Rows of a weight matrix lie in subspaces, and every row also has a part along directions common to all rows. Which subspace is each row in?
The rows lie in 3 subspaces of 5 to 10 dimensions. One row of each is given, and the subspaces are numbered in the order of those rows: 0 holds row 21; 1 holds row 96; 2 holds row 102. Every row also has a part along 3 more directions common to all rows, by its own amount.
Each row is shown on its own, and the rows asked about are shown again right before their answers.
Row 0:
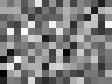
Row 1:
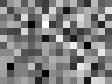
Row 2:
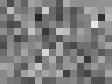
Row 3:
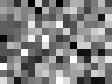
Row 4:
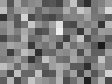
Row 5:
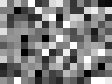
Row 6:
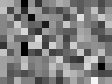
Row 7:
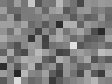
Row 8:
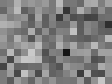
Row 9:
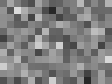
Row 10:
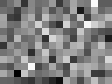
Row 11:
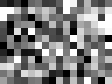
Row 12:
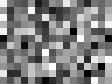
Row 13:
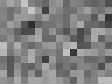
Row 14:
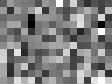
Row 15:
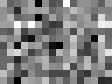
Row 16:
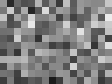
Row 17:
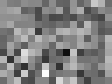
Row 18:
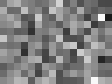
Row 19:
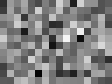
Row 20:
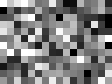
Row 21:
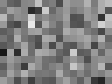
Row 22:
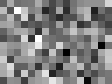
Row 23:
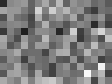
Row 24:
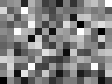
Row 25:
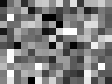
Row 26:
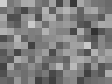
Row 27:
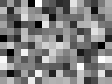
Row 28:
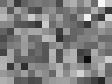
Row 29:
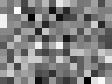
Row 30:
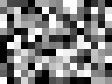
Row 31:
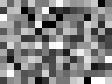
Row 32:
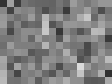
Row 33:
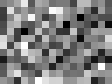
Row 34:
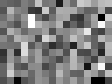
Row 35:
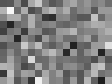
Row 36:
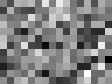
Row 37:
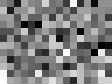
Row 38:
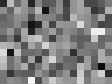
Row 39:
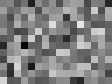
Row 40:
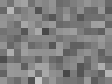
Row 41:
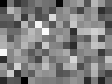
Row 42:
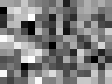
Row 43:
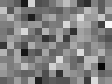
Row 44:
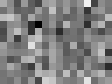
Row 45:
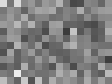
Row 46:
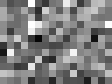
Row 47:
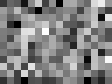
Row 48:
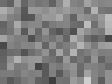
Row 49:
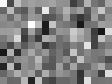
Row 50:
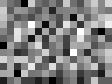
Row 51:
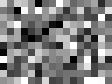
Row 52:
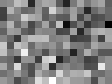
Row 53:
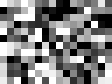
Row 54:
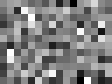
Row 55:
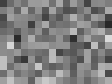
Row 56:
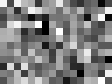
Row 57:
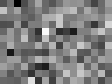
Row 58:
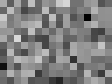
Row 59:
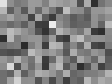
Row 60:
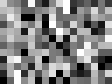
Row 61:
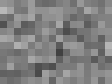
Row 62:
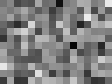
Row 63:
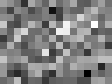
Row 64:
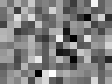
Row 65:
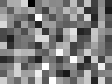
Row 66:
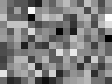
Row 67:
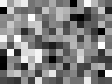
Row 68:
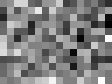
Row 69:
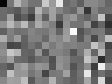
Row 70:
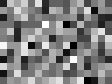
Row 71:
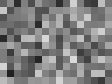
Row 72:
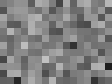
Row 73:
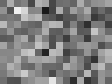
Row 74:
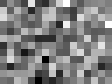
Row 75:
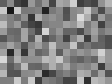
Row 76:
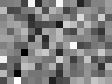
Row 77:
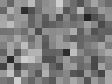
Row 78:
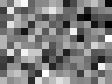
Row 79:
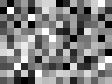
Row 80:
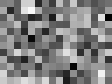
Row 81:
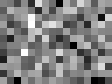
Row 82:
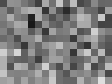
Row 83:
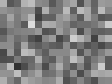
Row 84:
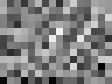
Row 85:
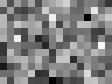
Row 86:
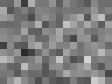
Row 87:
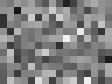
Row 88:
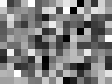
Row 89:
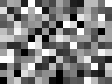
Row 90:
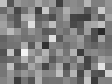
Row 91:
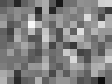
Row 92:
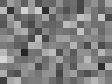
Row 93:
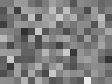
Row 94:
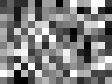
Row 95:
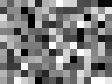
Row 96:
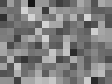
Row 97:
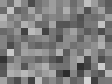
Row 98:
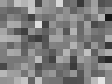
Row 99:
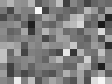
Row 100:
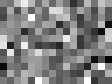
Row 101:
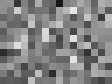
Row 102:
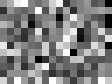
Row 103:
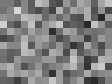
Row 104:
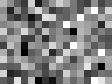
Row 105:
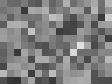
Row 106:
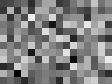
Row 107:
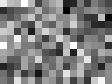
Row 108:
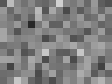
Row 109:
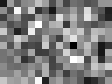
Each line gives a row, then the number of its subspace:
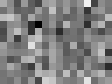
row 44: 0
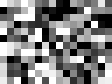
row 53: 2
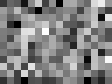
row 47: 0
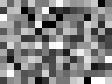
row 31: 1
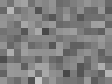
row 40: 2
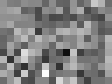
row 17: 1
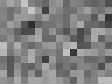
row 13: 2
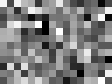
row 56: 0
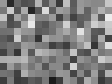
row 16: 0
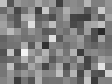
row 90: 0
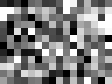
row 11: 2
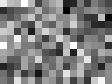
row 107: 2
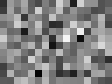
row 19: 0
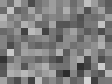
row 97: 2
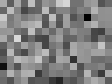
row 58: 1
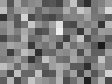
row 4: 0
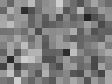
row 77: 1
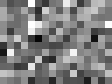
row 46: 0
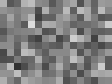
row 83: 0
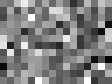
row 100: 1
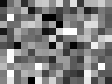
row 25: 2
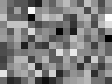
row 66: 2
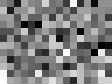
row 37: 0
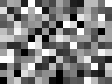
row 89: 1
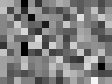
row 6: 0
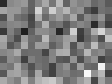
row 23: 2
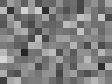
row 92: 1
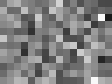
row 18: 2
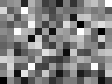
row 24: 1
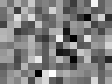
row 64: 2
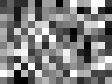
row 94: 0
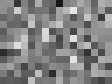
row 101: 2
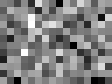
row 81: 1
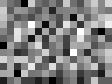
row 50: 1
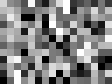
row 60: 0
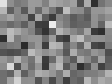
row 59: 0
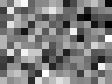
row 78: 1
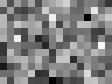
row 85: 1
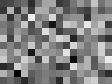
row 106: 0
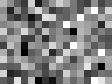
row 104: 2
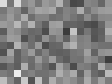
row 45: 0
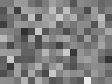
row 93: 1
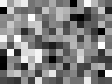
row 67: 2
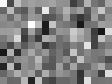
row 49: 0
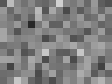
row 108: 0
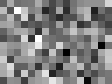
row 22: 1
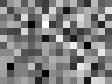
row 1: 0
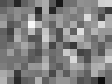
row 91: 0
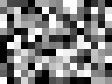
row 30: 1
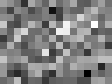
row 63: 2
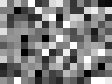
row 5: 2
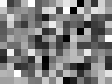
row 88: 0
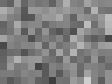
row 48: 2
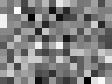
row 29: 1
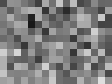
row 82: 2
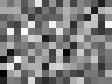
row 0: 0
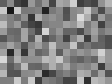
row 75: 1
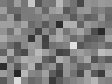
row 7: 1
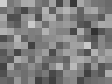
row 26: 2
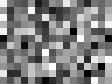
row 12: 2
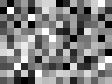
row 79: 0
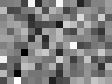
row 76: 1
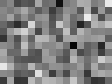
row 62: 1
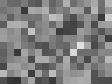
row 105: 2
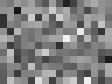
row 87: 1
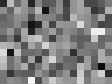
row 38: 0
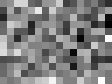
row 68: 0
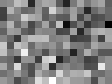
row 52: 0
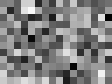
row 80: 0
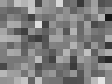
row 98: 0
